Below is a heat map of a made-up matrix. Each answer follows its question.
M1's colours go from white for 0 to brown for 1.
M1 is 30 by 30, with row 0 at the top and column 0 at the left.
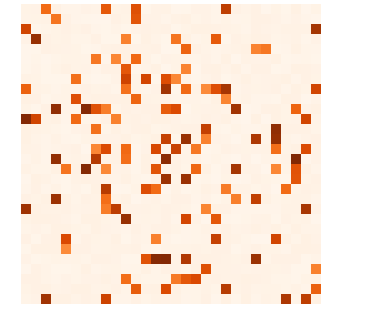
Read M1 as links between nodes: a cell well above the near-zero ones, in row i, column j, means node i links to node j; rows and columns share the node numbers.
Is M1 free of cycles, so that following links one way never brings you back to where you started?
no
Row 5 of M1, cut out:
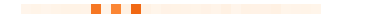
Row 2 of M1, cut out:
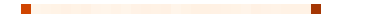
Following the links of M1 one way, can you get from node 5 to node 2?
yes
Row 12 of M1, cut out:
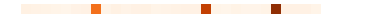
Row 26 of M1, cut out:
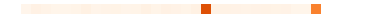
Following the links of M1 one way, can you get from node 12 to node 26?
yes
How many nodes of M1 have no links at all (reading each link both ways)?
1
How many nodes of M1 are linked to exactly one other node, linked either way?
1
